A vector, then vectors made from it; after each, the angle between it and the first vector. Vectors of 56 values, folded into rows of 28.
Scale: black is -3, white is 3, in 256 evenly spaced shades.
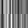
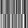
orthogonal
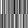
orthogonal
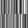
orthogonal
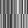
partly opposed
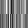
orthogonal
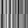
nearly parallel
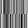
partly opposed
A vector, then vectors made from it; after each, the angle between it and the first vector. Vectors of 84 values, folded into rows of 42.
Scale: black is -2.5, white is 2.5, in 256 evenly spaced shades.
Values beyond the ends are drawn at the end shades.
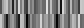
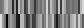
nearly parallel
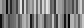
orthogonal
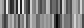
partly aligned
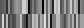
orthogonal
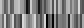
orthogonal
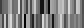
orthogonal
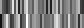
nearly opposite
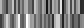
nearly opposite
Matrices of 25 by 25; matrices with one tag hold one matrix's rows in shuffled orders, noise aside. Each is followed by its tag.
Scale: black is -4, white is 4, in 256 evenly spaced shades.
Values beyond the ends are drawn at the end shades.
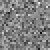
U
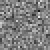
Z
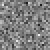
U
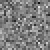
Z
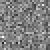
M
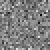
U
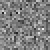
M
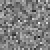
Z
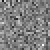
M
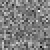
U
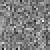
M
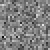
M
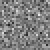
U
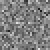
U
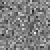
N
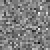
Z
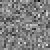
Z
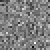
N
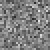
Z
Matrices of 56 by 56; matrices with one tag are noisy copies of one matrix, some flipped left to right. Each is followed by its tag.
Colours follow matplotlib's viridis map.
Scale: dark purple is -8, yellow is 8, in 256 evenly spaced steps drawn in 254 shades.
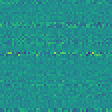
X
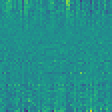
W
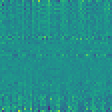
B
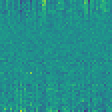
W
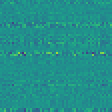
X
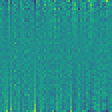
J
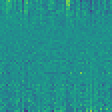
W
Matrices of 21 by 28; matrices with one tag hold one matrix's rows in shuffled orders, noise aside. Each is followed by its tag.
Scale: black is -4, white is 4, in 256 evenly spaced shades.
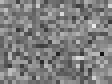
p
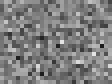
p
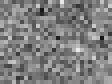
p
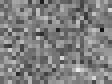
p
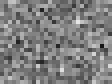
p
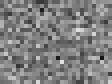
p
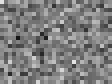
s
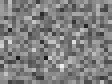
s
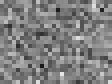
p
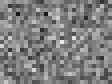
s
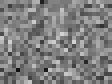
s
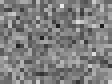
p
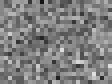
p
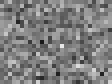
p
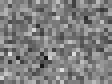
s
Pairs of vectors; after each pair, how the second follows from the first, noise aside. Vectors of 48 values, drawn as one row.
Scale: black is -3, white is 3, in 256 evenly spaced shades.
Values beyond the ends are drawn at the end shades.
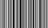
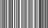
sign-scrambled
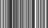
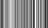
sign-scrambled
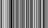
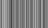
shrunk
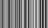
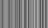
shrunk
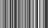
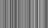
shrunk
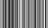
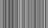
shrunk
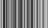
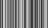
sign-scrambled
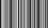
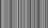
shrunk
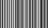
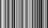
sign-scrambled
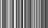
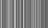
shrunk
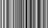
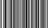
sign-scrambled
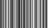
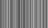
shrunk
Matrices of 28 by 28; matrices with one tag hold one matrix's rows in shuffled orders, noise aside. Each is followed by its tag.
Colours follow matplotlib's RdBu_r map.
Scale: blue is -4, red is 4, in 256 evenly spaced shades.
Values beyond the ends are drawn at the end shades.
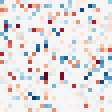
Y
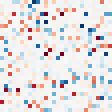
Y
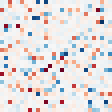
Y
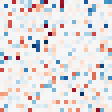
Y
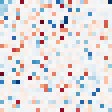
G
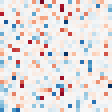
G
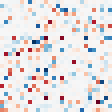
Y
